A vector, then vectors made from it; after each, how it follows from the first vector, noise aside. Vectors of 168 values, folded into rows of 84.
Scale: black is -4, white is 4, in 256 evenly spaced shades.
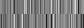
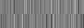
shrunk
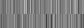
shrunk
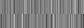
shrunk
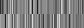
reversed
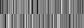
reversed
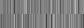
shrunk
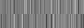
shrunk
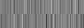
shrunk
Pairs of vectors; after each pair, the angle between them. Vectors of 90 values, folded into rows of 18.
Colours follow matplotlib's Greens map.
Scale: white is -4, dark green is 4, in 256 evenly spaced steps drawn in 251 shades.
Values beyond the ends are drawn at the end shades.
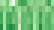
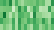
partly opposed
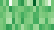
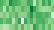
partly opposed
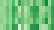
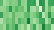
orthogonal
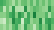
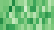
partly opposed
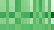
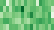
orthogonal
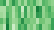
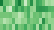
orthogonal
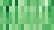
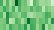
orthogonal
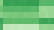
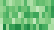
partly opposed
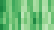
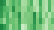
nearly parallel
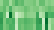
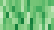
partly opposed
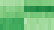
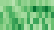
partly aligned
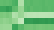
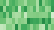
partly aligned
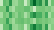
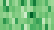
partly aligned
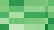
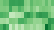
nearly parallel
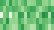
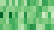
nearly opposite
